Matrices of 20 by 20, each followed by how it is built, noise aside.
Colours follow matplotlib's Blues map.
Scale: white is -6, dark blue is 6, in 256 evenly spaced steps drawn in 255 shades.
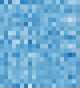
low rank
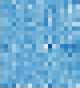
low rank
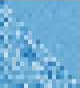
lower triangular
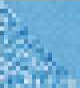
lower triangular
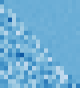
lower triangular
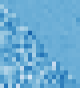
lower triangular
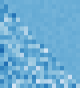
lower triangular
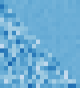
lower triangular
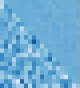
lower triangular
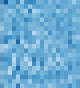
low rank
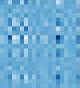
low rank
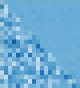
lower triangular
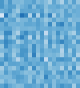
low rank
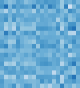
low rank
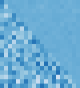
lower triangular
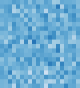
low rank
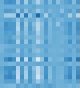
low rank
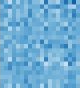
low rank
